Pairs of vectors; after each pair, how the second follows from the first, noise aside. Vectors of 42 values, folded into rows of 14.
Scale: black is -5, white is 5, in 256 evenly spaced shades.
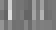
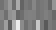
shuffled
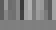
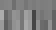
reversed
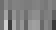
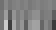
copied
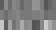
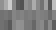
reversed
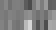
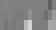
partly zeroed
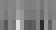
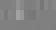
partly zeroed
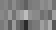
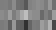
copied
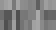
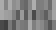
shuffled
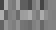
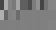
partly zeroed
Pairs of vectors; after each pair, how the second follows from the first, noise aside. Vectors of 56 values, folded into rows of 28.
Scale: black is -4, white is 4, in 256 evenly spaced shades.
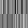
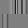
partly zeroed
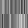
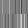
partly zeroed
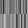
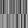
copied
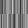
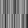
wrapped around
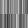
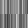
copied
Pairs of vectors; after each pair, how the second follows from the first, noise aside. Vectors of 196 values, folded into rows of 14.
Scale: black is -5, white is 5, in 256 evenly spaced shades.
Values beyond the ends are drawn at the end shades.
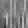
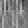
reversed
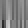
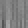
shrunk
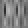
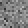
shuffled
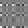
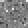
shuffled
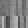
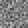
shuffled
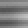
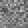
shuffled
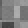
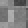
reversed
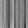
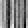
scaled up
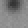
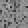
shuffled
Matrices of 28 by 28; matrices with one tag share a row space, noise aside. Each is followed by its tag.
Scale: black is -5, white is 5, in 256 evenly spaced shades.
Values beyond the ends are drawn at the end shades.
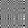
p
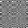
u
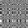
u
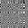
p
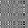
p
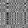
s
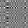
s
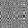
p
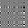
p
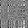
p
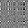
p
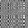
p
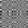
u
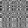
u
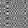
s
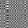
s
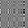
p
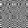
u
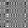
s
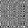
p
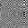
p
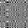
s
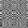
u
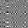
s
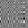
p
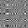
s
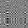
s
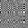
p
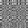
u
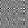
p
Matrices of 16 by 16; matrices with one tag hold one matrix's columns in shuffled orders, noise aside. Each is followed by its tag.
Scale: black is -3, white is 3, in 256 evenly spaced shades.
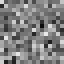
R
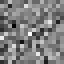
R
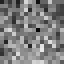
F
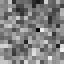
F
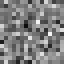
R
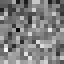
F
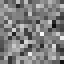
R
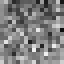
F
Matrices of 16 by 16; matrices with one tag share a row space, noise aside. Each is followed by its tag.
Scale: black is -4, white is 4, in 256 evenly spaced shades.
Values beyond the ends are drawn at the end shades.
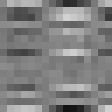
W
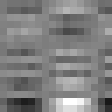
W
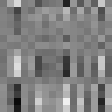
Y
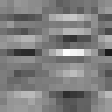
W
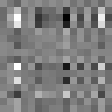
Y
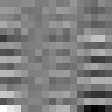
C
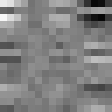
C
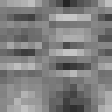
W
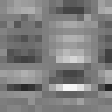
W
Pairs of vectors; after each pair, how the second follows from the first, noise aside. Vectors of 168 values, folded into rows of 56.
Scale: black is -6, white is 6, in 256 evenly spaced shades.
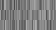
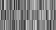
scaled up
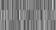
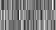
scaled up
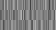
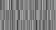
wrapped around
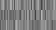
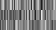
scaled up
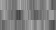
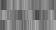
reversed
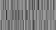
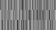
reversed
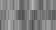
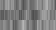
reversed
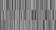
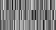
scaled up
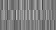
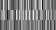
scaled up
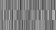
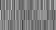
wrapped around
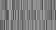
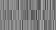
wrapped around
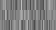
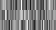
scaled up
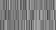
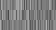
reversed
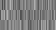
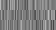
reversed
